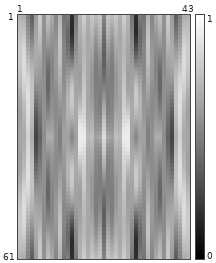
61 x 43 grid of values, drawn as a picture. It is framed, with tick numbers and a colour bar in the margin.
Ninth with the highest average: centre. Grain: streaks running down. Mirror symmetry: left to right and top to bottom. Average level on the scale: 60%.
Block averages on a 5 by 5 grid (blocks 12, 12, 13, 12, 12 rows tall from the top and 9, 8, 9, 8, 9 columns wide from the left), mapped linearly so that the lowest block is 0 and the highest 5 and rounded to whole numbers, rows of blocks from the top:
40304 | 34043 | 25452 | 34043 | 40304
